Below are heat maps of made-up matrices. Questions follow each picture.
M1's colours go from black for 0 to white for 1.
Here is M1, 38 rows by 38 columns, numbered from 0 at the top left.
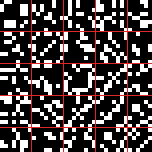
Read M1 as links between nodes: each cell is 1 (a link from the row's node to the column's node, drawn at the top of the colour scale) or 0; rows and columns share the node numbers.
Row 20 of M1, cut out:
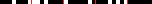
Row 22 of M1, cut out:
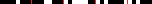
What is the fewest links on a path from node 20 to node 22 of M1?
1
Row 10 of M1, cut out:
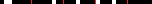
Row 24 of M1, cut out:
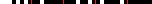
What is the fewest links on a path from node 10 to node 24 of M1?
1
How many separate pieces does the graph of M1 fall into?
1
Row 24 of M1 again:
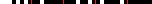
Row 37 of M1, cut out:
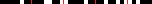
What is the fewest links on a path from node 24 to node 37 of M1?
3
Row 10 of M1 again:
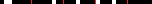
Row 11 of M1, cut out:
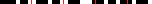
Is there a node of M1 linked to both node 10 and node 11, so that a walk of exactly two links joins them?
no
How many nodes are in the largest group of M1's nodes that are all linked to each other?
7
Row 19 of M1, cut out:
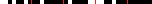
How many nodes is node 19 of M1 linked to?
11
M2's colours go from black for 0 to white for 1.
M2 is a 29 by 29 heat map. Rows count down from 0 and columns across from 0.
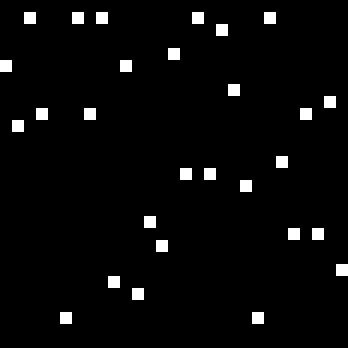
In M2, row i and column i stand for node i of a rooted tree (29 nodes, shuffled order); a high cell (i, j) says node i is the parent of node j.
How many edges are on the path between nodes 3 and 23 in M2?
2
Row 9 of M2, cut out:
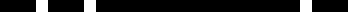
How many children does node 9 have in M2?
3
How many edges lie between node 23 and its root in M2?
5
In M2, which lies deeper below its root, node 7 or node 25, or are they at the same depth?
the same depth
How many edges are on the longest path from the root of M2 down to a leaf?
15
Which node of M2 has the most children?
1
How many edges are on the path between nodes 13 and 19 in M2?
4
